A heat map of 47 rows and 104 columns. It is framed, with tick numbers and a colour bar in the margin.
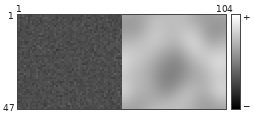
The table splits into one row of 2 panels. Panel 1,1: low, fine-grained, faint in contrast. Panel 1,2: high, smooth.
